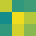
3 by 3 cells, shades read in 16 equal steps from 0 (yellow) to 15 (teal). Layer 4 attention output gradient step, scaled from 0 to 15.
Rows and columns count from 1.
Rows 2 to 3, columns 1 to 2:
15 0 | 13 2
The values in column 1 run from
3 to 15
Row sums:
28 19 22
